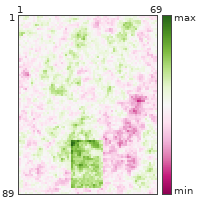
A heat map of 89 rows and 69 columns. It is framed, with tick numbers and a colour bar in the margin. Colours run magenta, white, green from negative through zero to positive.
The middle right is the ninth with the lowest average. The bottom middle is the ninth with the highest average. In the bottom middle lies a patch that is higher than the rest. There is no overall slope. There are no regular stripes. The halves do not mirror each other.
